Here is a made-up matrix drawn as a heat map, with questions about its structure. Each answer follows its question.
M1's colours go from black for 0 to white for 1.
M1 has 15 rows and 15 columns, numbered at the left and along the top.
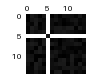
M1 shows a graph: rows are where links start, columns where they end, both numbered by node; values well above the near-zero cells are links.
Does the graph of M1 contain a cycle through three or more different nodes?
no
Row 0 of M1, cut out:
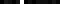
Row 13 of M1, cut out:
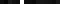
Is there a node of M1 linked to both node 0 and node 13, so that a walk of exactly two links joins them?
yes
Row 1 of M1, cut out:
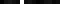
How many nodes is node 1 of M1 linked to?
1
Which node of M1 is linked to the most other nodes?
node 5
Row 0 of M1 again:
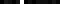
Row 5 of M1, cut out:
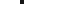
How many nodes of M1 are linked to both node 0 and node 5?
0
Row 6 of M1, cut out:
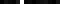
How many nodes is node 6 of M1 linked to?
1
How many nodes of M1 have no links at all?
0
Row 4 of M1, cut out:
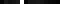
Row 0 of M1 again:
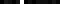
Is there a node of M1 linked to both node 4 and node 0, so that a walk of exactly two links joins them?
yes
